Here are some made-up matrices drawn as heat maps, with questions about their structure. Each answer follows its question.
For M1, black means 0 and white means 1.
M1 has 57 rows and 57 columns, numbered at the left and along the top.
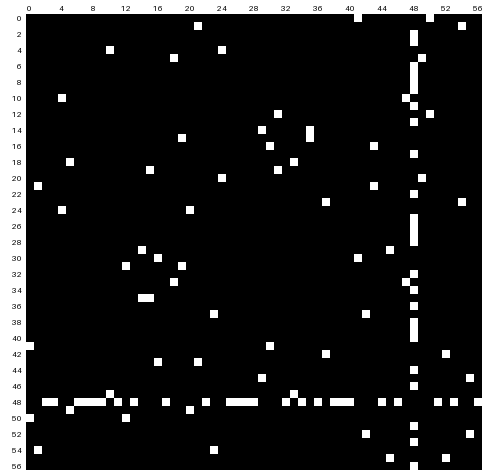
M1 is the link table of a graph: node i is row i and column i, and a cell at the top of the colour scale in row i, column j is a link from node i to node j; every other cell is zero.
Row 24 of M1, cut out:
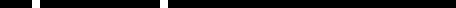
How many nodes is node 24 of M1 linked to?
2
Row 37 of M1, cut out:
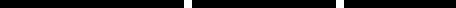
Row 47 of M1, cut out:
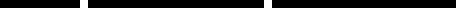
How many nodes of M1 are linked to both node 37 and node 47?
0
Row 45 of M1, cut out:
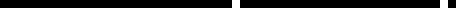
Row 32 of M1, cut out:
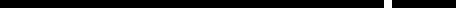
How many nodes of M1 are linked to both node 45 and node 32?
0
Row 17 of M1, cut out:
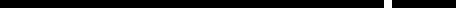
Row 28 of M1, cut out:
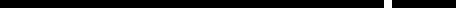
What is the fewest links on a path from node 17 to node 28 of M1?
2
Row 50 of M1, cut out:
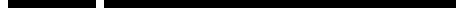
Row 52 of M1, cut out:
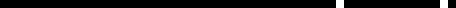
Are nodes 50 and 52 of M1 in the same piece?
yes
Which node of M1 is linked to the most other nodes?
node 48
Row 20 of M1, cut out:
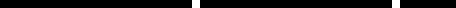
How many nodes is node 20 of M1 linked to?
2
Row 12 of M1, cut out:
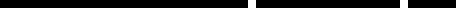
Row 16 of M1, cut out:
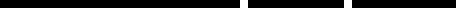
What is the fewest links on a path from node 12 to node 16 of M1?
5
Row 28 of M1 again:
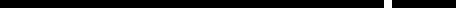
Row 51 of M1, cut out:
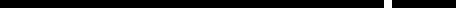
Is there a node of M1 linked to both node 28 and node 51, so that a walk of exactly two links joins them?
yes
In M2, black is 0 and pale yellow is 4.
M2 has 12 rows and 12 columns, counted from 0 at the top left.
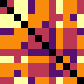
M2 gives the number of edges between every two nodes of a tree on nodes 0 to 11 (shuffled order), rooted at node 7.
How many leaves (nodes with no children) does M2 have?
8
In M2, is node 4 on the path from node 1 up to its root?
yes
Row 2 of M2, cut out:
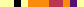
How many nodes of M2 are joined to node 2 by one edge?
1
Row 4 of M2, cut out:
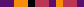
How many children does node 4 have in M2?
3
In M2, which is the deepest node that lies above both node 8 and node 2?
10
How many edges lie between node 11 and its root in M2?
2
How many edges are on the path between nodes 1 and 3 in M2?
4
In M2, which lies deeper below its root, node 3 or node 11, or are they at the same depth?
the same depth
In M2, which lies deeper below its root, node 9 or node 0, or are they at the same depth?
node 0
